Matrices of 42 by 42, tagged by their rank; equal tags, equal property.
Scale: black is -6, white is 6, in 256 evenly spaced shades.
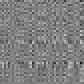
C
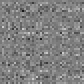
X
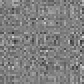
X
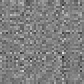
X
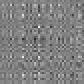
C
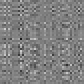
C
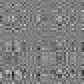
C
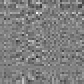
X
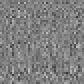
X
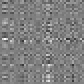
C
